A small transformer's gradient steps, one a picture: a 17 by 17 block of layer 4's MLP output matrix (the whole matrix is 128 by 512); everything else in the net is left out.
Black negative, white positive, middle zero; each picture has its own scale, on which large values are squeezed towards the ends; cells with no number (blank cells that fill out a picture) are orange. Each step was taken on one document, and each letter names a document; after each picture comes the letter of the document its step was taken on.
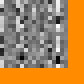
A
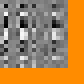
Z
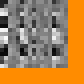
Z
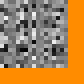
Z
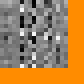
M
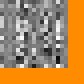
A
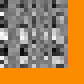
Z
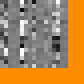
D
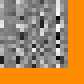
A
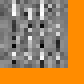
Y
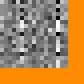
A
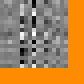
M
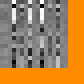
Y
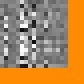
D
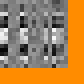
Z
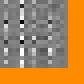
D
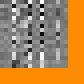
Y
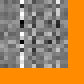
M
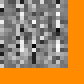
A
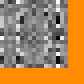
A
